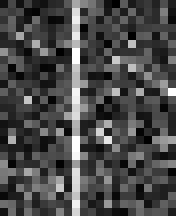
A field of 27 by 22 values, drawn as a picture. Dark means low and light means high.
Column 10 stands out from the rest. Most values sit low, with a long tail of high ones. Overall the values sit about 30% of the way up the scale.
